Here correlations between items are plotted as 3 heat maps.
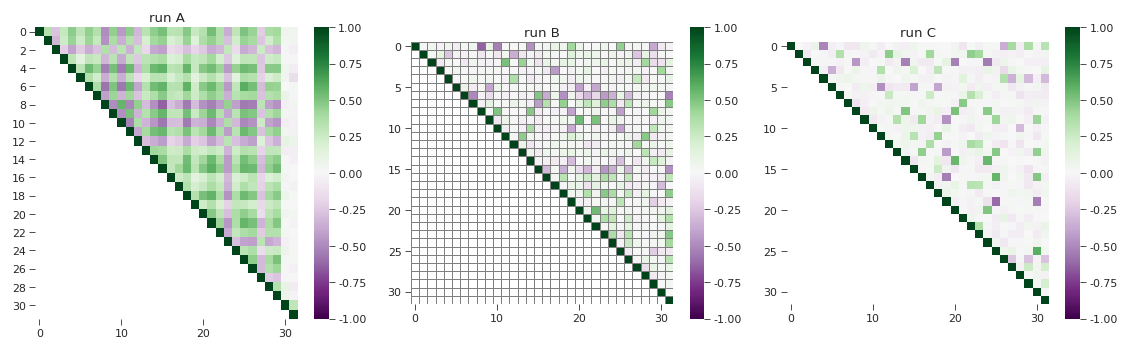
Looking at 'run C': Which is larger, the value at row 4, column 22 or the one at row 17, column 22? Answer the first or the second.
the second
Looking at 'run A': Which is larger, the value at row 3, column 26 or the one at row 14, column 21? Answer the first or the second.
the second
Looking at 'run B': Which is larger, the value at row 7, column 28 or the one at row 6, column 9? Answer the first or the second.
the first
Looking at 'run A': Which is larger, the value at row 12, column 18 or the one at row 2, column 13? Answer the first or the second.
the second
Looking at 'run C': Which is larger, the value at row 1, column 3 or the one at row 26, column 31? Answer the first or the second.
the first
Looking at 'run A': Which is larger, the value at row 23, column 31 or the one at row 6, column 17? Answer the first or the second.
the second
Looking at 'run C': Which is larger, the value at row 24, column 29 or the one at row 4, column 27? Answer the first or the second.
the first
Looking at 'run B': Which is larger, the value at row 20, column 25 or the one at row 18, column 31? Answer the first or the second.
the second
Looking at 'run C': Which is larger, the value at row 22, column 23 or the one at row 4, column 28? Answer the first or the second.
the first
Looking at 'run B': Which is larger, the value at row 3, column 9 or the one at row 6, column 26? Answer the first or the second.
the first
